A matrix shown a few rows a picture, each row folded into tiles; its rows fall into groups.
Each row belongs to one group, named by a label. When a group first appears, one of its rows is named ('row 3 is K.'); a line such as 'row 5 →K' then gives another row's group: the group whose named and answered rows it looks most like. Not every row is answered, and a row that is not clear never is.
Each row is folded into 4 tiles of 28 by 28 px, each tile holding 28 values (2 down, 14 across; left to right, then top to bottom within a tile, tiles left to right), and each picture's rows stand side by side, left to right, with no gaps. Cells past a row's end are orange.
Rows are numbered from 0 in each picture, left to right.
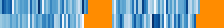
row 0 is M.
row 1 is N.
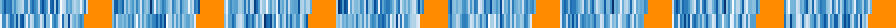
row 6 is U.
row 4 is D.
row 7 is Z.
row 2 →N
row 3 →M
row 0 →U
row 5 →U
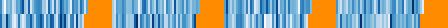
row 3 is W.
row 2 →D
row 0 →Z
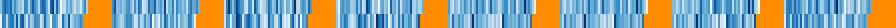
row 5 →W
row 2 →U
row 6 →W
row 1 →D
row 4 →W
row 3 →N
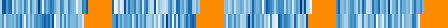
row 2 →W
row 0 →M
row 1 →W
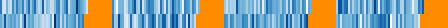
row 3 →M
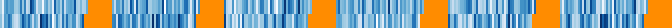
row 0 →N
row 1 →N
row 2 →Z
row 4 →Z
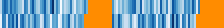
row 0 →U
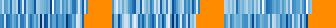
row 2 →W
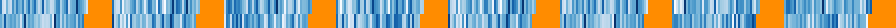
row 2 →U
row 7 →M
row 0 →W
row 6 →W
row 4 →Z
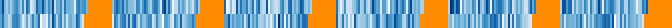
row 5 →M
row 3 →Z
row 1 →U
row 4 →M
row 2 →W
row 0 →D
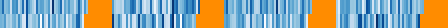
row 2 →D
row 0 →D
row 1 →Z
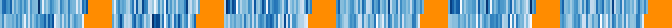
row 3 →D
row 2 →M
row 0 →M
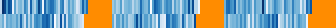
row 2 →M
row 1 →W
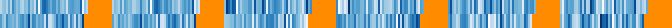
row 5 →N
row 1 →W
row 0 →W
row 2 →M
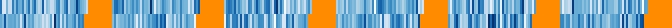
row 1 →M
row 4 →N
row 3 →W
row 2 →U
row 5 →W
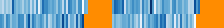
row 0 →W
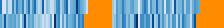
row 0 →W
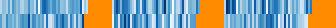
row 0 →W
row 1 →U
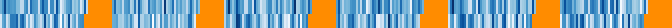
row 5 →U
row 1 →D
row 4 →U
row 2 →U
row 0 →U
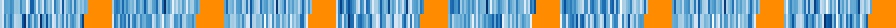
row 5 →U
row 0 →N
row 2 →D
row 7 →N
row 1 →U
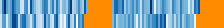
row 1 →M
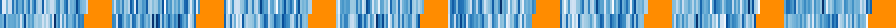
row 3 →N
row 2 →Z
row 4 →U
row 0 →W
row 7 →M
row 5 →Z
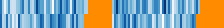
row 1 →U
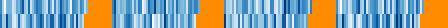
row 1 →D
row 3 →Z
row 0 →Z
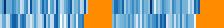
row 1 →M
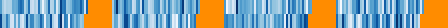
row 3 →Z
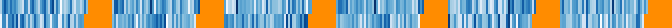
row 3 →M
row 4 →Z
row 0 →U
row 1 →M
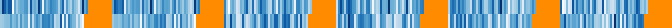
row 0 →M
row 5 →W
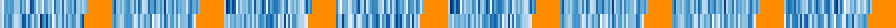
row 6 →D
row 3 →Z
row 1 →D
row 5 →D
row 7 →U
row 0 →N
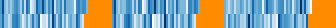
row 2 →W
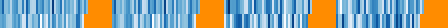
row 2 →U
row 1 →D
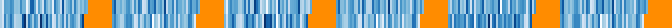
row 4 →N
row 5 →D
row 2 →N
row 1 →D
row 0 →N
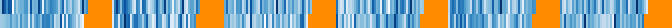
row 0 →M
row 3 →Z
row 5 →W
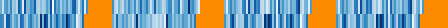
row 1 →W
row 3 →N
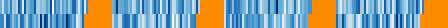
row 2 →U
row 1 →U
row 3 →Z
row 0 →N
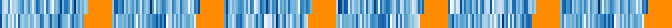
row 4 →W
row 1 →M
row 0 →Z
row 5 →M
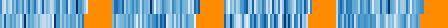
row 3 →U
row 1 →M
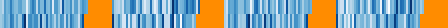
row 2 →N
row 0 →N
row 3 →Z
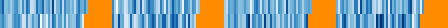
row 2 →N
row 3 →N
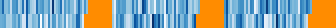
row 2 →D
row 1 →N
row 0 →D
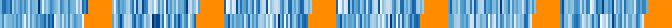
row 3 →W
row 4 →D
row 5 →D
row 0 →M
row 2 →W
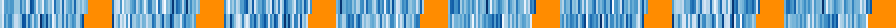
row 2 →Z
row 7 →M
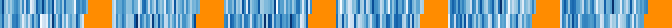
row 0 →D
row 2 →N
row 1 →N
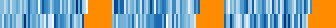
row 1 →M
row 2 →Z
